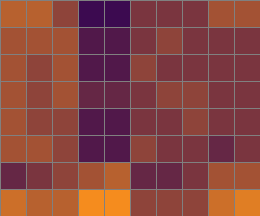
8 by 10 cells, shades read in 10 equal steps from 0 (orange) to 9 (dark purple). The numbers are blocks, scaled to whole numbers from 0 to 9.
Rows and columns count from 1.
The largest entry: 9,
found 2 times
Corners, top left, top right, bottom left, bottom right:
3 4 2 1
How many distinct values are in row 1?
5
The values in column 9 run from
2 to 7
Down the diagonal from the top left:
3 4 4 7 8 5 7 5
